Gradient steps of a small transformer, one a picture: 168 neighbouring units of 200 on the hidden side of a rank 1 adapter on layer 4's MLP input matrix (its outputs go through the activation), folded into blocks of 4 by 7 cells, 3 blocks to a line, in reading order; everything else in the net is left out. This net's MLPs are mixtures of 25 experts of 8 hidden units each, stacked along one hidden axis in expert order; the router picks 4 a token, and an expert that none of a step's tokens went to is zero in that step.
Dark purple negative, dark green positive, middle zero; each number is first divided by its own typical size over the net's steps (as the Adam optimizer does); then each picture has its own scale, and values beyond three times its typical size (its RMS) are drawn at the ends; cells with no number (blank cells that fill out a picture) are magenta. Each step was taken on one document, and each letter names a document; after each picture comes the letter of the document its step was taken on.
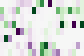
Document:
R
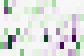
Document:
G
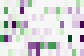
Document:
R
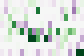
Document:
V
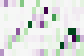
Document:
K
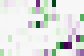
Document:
K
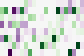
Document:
R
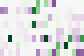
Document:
K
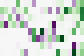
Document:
V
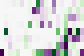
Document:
K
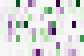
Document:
V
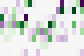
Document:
V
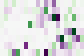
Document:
K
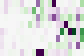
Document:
G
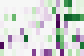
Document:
K
